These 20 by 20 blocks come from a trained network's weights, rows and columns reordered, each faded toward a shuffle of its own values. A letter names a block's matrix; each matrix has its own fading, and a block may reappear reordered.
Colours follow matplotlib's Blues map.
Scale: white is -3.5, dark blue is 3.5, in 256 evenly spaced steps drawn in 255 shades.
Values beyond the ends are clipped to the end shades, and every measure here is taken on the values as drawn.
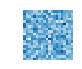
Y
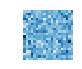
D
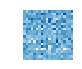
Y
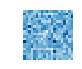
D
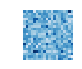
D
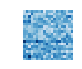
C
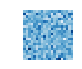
D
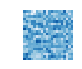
Y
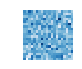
D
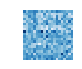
C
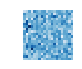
D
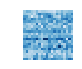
C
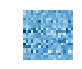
Y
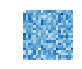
Y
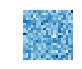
D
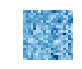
D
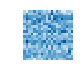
C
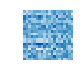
C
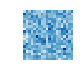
D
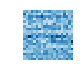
C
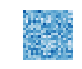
Y
